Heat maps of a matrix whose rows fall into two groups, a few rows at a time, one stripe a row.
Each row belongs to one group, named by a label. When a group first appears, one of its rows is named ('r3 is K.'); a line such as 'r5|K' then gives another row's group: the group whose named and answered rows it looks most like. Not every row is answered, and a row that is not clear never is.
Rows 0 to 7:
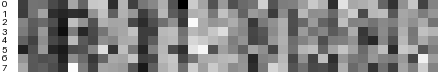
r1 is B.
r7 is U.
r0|B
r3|U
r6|U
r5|B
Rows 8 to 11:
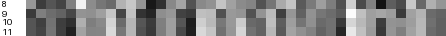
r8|U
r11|B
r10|B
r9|B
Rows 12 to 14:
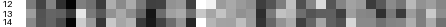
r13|U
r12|U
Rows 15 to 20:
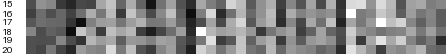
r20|B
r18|U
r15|B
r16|B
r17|B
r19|B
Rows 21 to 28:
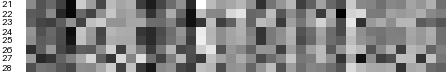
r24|U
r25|U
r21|U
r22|B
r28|B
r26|B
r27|U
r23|B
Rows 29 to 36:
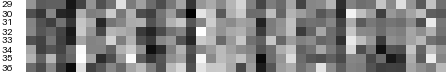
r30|B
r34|U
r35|U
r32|U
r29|U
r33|B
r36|U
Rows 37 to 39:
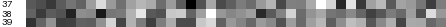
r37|B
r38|U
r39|B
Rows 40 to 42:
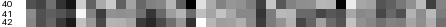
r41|U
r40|B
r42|U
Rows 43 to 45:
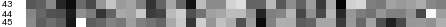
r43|B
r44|U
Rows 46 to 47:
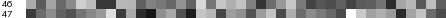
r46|U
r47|B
